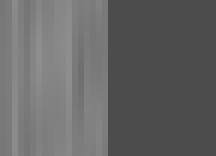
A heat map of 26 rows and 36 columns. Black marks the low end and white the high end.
It is made of 1 by 2 panels. Panel 1,1: middling, streaked downward, faint in contrast. Panel 1,2: low, flat.
